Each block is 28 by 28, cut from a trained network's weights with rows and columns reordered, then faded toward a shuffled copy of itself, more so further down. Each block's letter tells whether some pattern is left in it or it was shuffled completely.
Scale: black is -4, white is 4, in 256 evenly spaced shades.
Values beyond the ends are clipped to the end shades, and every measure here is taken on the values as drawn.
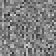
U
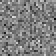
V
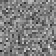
V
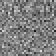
U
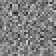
U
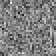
V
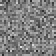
V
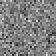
V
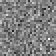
V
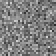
V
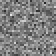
V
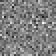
U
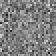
U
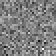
U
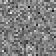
V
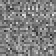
U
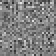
U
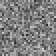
V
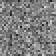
V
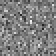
V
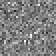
U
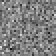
V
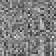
U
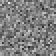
V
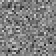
U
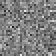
U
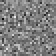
V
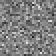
U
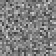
V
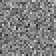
V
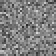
U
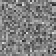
U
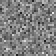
V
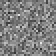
V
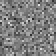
V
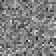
V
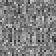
U
